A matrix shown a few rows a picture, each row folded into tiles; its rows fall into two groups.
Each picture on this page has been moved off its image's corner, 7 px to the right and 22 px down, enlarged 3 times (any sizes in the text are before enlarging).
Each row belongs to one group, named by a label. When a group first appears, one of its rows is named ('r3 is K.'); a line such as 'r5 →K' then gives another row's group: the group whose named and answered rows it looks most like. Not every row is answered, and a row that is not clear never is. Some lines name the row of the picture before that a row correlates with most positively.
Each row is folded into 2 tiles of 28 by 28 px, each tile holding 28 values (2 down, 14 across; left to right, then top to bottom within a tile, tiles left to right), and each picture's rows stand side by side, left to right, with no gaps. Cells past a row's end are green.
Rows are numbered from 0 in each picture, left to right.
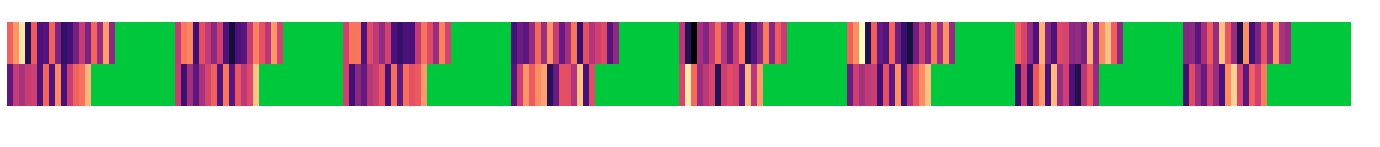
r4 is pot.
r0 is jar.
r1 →jar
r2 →jar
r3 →pot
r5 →jar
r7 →pot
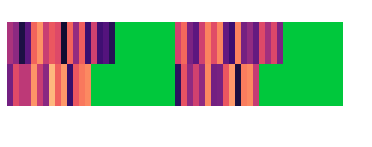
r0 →pot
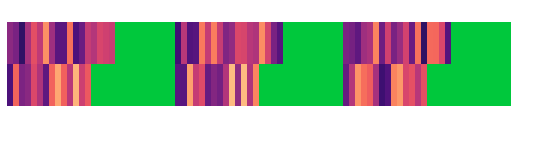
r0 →pot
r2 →pot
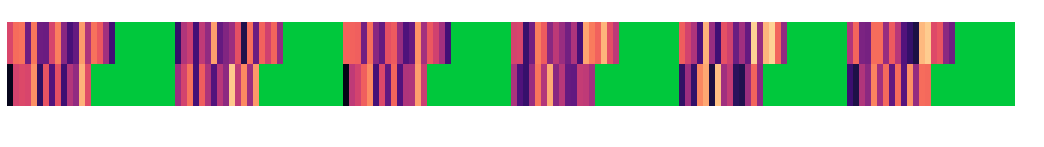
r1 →pot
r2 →jar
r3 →jar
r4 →jar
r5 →jar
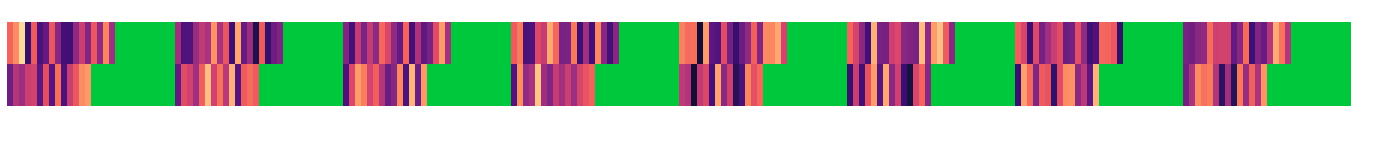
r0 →jar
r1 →pot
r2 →pot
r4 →jar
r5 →jar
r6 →pot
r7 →pot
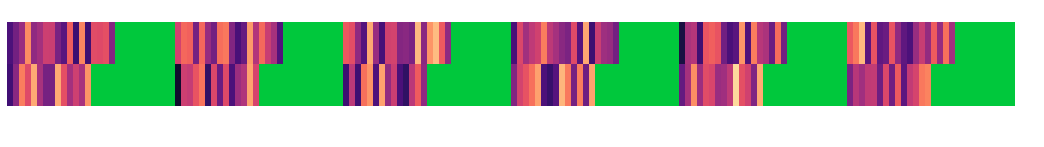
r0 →pot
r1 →jar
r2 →jar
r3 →pot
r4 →pot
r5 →jar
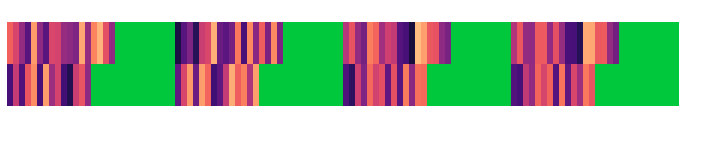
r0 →jar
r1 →pot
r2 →jar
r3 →jar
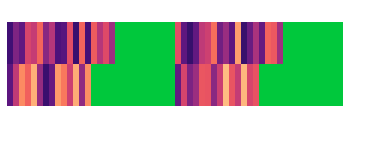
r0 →pot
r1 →pot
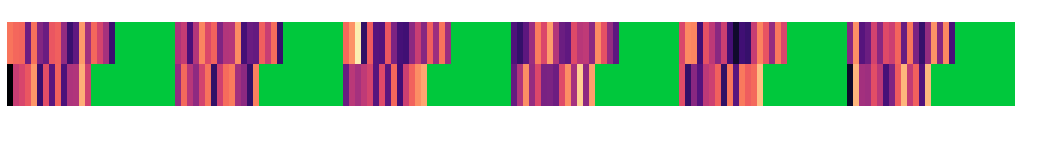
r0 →jar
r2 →jar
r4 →jar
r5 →pot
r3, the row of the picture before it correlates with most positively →0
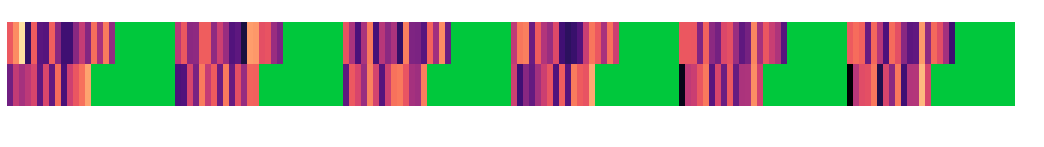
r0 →jar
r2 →pot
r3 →jar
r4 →jar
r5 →jar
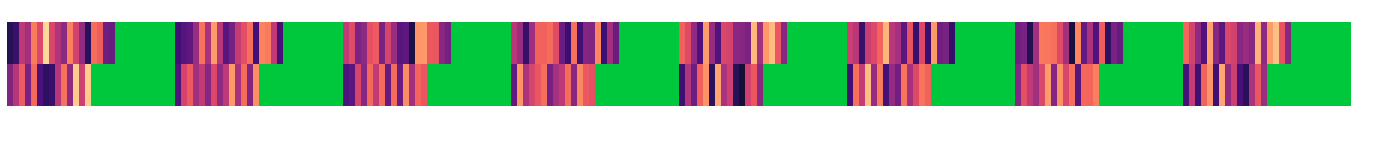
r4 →jar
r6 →pot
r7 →jar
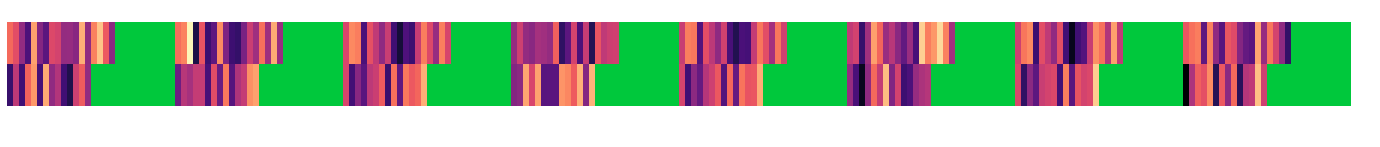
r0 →jar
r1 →jar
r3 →pot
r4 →jar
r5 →jar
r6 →jar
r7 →jar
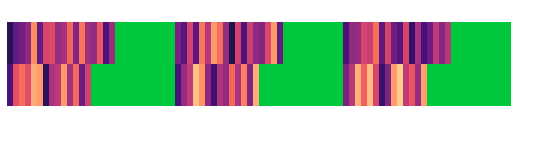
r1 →pot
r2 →pot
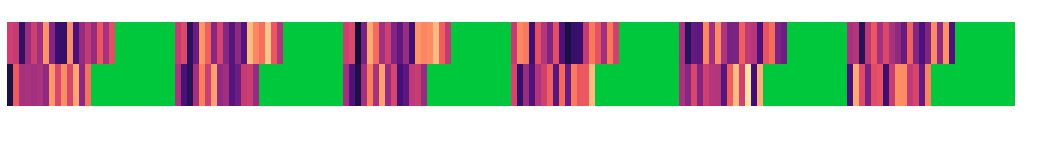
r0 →pot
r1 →jar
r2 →jar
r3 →jar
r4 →pot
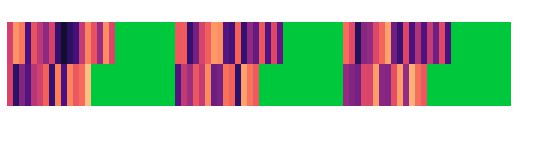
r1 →pot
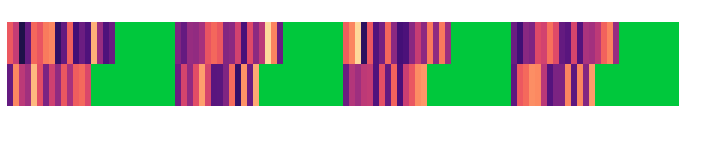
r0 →pot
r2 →jar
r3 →pot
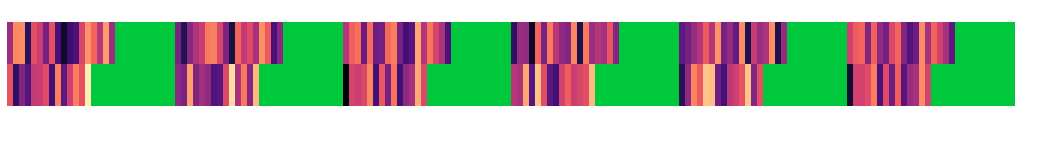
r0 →jar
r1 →pot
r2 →jar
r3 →pot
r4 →pot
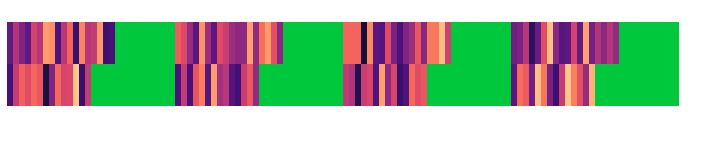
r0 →pot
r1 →jar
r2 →jar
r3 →pot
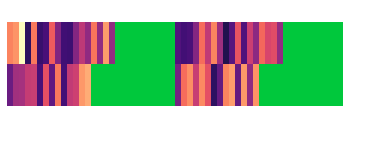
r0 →jar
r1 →pot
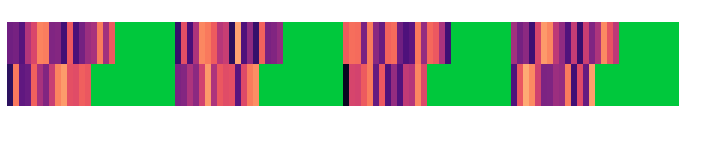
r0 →pot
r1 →pot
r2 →jar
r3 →pot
